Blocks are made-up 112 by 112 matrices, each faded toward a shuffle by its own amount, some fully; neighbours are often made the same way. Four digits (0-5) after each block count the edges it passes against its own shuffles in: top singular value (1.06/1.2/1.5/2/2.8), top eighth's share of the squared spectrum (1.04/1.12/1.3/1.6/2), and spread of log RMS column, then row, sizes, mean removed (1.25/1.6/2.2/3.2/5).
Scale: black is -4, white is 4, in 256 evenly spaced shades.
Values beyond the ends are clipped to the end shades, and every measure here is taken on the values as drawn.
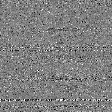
3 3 0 3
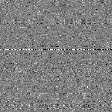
4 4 0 3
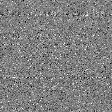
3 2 0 2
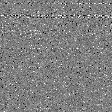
3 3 0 2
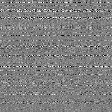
4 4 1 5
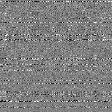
4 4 1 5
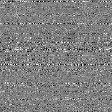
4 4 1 4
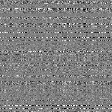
4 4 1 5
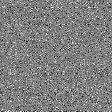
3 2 0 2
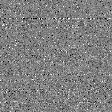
3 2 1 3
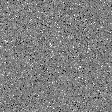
0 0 0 0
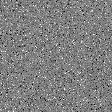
2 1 0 0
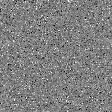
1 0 0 0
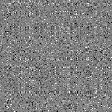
4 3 2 2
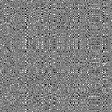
5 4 3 3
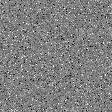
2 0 0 0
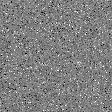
2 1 0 0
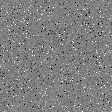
0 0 0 0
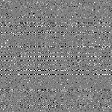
5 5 2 4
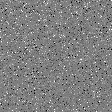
0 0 0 0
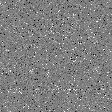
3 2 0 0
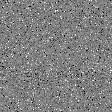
2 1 0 0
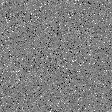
2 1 0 0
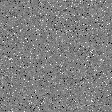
2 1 0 0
